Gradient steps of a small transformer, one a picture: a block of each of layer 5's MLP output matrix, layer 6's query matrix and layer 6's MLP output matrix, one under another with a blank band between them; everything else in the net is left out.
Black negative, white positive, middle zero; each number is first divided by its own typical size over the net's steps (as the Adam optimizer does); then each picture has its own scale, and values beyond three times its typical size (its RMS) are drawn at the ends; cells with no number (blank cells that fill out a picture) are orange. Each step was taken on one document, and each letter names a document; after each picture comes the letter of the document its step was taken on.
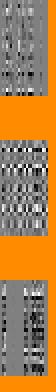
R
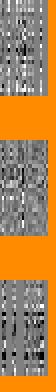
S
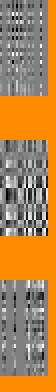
S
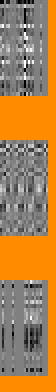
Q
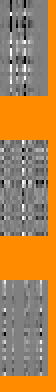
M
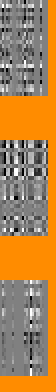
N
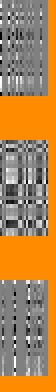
S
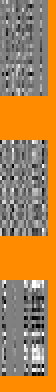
R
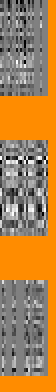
S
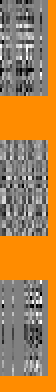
N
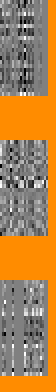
Q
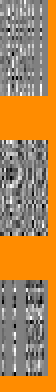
S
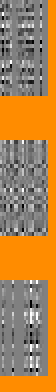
N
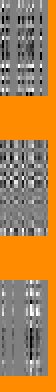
N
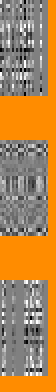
Q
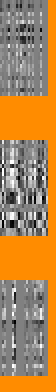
S
